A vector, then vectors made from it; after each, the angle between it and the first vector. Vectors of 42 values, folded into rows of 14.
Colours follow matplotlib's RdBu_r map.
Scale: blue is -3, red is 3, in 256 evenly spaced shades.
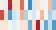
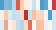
orthogonal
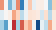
partly opposed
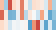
nearly parallel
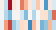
partly aligned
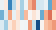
nearly opposite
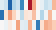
nearly opposite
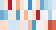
orthogonal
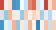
partly opposed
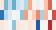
partly opposed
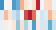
orthogonal
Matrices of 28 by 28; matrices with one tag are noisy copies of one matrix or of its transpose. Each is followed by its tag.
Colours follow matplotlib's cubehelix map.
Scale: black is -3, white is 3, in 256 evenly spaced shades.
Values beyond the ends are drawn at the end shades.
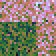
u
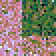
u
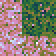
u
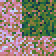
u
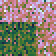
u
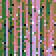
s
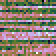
s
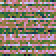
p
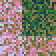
u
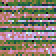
s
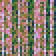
p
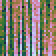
s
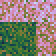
u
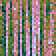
s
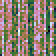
p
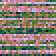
p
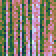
s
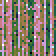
p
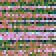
s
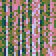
s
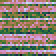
p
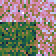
u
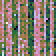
p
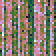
p
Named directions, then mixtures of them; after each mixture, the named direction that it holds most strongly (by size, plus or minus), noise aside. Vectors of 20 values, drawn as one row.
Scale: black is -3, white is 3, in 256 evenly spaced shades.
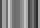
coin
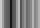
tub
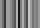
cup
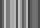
cup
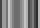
coin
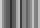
tub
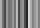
cup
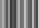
tub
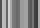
coin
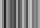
cup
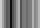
tub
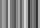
coin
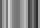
coin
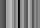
cup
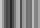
tub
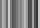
coin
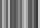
coin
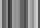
coin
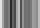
tub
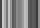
coin
